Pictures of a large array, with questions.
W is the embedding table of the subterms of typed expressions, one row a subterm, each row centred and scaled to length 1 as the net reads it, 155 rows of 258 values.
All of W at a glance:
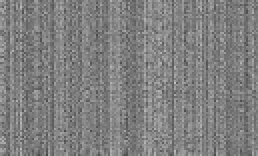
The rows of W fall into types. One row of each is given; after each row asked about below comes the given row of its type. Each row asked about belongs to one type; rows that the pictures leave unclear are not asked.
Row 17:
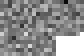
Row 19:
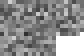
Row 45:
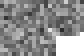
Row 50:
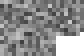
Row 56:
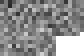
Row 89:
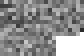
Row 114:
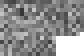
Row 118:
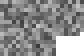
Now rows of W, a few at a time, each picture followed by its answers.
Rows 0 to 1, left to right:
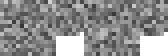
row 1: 45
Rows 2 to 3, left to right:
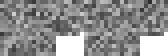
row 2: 56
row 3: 118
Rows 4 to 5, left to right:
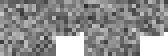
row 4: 114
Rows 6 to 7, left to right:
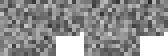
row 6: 56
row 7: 56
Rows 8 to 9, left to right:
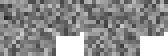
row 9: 118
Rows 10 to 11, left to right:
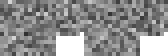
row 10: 19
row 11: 50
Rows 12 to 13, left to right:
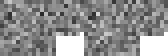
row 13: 118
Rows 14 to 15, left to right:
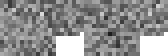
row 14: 56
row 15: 19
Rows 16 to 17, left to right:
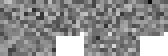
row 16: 50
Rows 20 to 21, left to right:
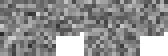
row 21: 118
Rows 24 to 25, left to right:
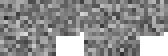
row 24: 45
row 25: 89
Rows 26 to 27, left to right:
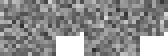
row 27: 50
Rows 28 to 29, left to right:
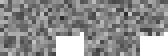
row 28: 45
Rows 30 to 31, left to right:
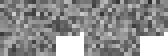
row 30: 56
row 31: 56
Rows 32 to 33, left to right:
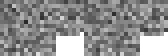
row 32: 17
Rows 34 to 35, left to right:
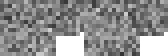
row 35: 56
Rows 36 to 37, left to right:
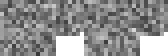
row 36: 118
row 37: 50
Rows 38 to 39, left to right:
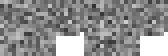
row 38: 50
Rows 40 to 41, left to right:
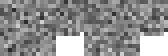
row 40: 50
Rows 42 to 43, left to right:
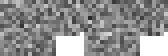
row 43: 114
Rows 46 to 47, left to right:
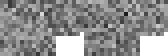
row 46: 56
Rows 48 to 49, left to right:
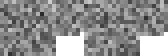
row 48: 118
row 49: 89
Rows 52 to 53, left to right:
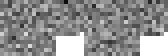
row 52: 17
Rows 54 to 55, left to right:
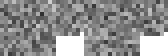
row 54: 118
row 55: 19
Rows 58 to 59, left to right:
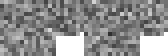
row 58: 50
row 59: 19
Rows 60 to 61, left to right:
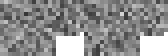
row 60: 50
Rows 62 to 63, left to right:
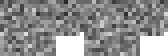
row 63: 114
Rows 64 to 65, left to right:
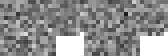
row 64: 45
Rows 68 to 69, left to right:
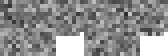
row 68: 118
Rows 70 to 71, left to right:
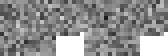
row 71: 19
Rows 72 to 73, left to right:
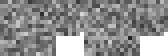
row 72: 114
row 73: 56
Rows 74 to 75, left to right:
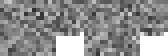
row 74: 50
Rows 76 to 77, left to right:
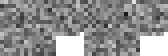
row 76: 89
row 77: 17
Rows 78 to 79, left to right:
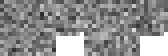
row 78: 17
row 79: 50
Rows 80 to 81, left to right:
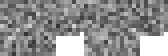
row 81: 50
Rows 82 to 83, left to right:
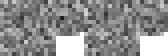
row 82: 45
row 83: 45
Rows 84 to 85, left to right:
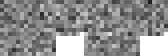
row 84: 17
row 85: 114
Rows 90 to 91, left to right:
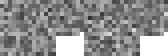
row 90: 45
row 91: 45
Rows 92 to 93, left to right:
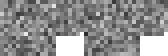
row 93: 118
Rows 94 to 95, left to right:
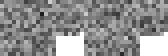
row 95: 45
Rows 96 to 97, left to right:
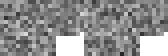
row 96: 45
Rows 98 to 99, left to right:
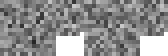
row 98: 19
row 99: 118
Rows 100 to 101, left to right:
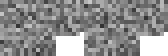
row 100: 89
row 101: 89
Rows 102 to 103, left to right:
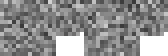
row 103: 114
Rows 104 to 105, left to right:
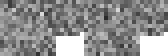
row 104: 56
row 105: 114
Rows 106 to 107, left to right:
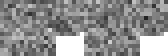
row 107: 45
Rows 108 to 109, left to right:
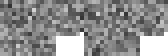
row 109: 118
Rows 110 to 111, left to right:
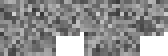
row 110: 118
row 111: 56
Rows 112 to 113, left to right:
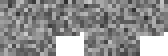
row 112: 56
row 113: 89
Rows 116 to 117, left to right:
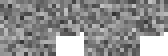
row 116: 19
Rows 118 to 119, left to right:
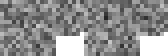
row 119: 114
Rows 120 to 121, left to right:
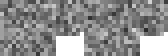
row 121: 45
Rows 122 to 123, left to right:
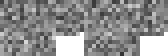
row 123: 118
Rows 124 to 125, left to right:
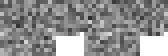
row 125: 114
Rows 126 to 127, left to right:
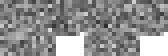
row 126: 50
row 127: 17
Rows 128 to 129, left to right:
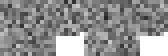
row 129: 114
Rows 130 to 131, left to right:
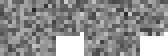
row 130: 50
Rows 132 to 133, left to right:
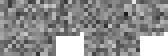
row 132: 118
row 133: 17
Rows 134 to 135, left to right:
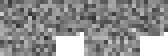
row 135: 50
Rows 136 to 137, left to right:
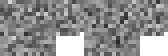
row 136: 19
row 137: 19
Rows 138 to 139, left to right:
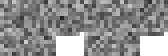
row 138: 45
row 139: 118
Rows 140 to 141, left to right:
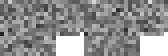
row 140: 19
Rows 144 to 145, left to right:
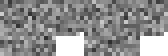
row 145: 19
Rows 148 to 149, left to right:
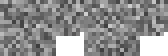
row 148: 118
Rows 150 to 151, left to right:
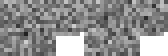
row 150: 89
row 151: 45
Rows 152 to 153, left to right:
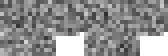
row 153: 89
